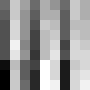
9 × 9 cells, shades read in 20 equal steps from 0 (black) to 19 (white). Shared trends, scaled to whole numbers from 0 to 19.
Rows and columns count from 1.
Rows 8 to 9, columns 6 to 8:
16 2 16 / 18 2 16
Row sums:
103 101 103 103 105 107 95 95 99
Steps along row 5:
up down down up up down up down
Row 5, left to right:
6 18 10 5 14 16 5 16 15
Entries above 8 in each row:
6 6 6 6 6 6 5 5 5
